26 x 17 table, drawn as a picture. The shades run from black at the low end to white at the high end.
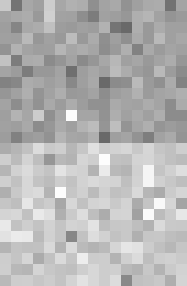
Seam: horizontal, 50% of the way down, the bottom part higher. Average level on the scale: 70%. Histogram: bell-shaped.
